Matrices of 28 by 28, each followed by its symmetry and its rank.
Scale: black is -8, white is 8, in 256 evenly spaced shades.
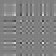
symmetric, rank one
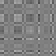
symmetric, rank one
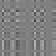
neither, rank one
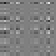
neither, rank one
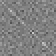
symmetric, rank five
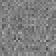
neither, rank five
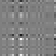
neither, rank one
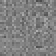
neither, rank five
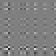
neither, rank one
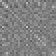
symmetric, rank five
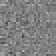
neither, rank five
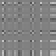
symmetric, rank one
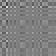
symmetric, rank one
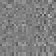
neither, rank five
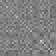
symmetric, rank five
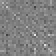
symmetric, rank five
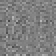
neither, rank five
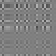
neither, rank one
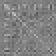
symmetric, rank five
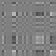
symmetric, rank one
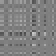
symmetric, rank one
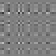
neither, rank one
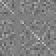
symmetric, rank five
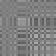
symmetric, rank one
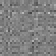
neither, rank five
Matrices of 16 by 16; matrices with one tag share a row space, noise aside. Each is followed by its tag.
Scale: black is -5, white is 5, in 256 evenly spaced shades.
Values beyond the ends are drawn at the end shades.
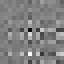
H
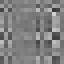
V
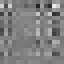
V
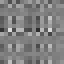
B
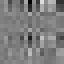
H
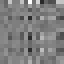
H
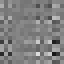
V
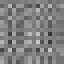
B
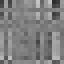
V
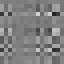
V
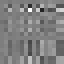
H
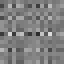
B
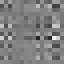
V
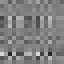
B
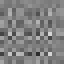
B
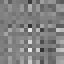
H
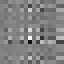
H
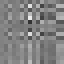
H
